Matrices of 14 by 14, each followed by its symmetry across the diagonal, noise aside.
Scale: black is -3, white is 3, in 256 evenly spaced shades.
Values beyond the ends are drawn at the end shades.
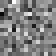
antisymmetric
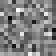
antisymmetric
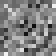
symmetric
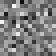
antisymmetric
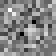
symmetric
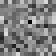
neither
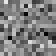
neither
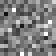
neither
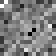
symmetric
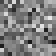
neither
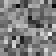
neither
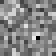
symmetric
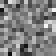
antisymmetric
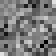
symmetric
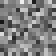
antisymmetric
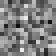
antisymmetric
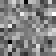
neither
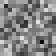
symmetric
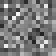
symmetric
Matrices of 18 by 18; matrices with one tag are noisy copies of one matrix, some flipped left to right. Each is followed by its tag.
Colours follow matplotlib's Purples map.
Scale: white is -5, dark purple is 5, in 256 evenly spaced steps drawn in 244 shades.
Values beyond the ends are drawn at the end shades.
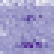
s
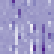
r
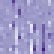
r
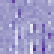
r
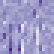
r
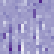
r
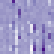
r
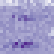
s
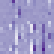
r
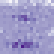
s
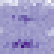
s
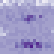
s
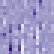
r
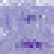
s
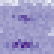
s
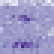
s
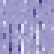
r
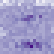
s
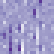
r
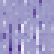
r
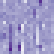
r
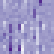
r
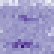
s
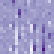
r
